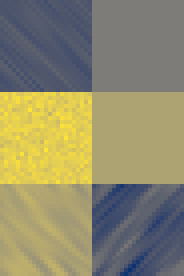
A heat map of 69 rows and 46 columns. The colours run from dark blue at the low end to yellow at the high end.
The table splits into 3 rows of 2 panels. Panel 1,1: low, slanting down to the right, faint in contrast. Panel 1,2: middling, flat. Panel 2,1: very high, fine-grained, faint in contrast. Panel 2,2: high, flat. Panel 3,1: high, slanting down to the right, faint in contrast. Panel 3,2: low, slanting up to the right.
